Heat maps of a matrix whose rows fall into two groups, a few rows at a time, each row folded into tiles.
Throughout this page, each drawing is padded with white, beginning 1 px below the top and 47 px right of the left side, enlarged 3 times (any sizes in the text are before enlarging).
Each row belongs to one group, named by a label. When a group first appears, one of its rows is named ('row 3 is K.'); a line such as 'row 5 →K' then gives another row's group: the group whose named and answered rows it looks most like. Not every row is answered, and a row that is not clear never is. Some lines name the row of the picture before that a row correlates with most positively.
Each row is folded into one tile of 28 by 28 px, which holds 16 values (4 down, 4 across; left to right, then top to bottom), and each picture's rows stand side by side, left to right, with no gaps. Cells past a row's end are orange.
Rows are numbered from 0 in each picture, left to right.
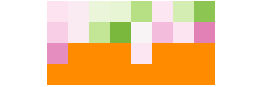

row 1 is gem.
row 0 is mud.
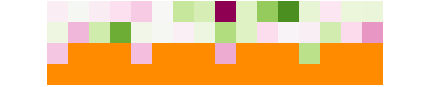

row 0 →mud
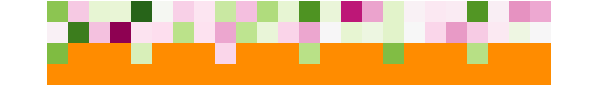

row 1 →gem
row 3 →gem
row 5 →gem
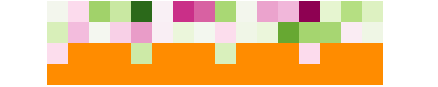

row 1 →gem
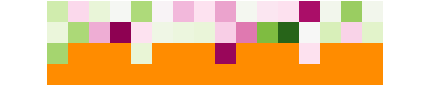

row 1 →gem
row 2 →mud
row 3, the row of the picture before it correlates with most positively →3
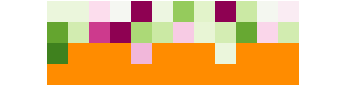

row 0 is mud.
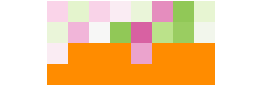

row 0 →mud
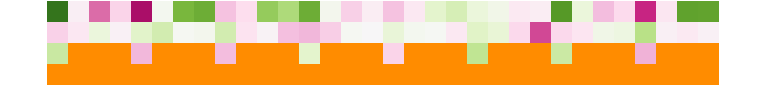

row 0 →gem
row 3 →gem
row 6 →gem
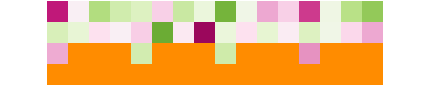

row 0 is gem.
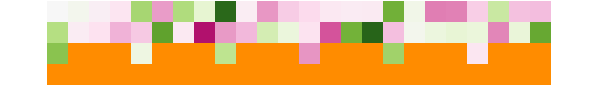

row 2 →gem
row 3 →mud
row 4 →gem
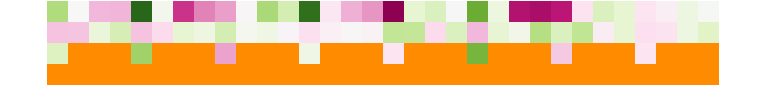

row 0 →gem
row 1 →gem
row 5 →gem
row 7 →mud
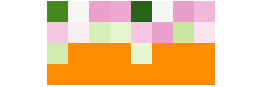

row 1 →gem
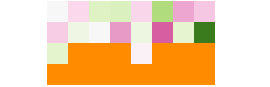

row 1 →mud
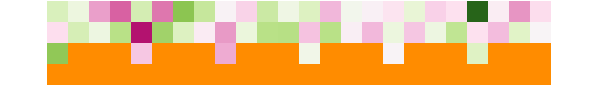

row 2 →mud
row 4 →mud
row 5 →gem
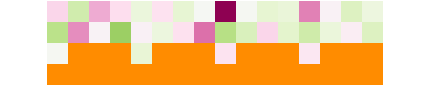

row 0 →mud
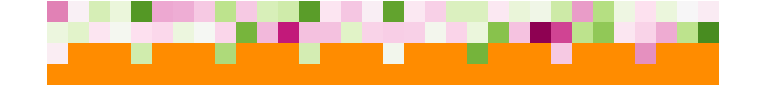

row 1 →gem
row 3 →gem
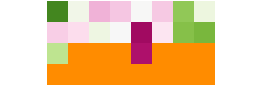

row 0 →gem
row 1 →mud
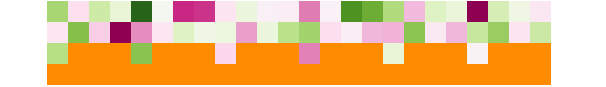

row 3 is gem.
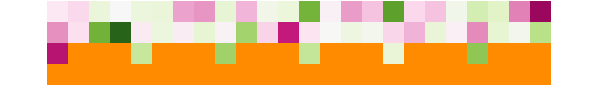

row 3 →gem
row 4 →gem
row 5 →gem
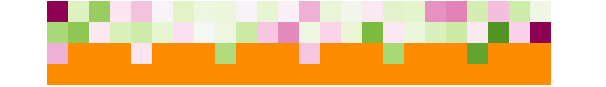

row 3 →mud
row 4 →gem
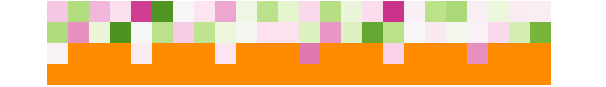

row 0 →mud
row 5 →mud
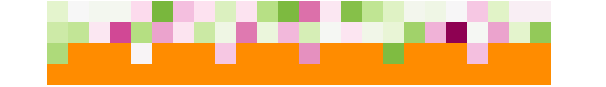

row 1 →mud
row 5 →mud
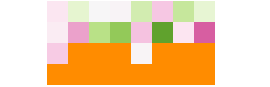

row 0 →mud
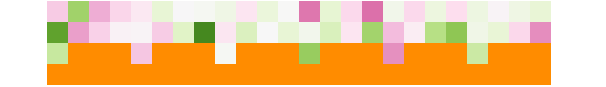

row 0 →mud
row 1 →mud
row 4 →mud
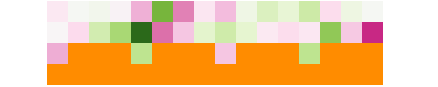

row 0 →mud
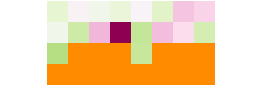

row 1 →mud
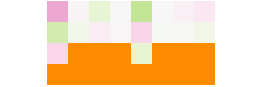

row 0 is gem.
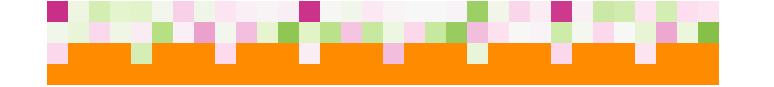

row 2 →mud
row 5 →gem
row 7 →mud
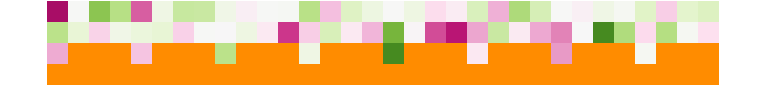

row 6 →mud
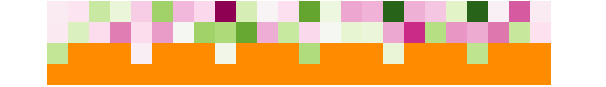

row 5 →gem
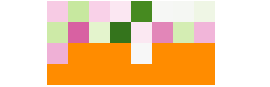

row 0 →mud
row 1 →gem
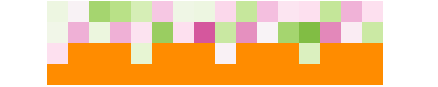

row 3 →mud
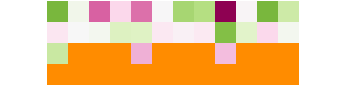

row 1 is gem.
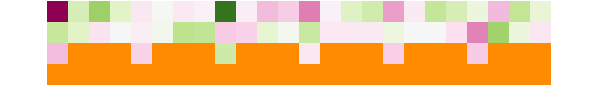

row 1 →mud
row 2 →gem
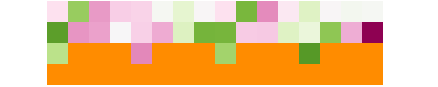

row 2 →mud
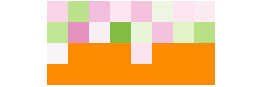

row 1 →mud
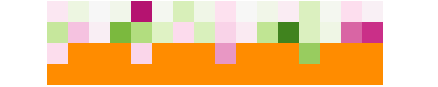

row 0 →mud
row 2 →mud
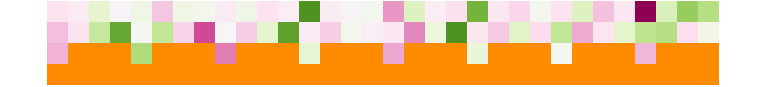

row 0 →mud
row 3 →gem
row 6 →mud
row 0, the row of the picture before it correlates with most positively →2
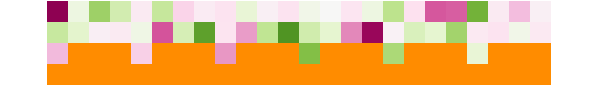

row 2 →mud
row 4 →gem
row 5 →gem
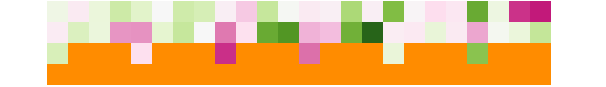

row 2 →mud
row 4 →gem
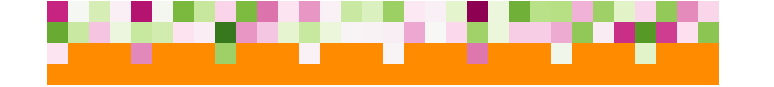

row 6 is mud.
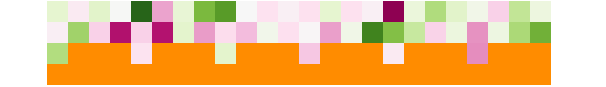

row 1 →gem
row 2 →gem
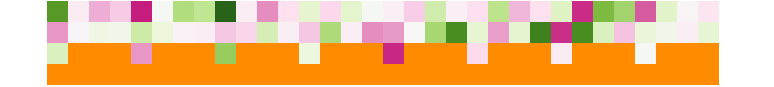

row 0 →gem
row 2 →gem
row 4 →mud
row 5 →mud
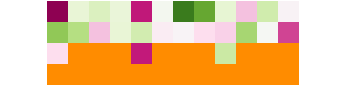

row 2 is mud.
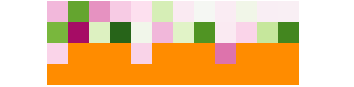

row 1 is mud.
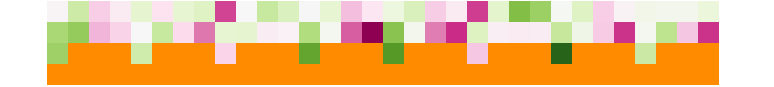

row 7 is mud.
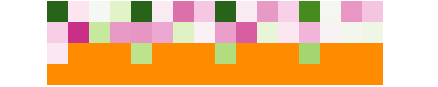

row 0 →gem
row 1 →gem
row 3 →gem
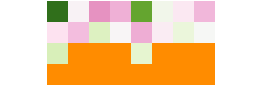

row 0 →gem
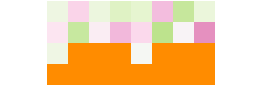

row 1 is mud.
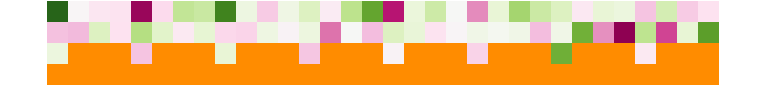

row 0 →gem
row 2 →gem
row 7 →mud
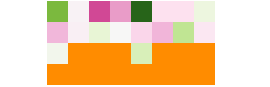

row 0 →gem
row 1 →gem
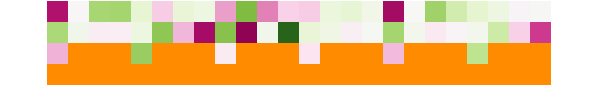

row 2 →mud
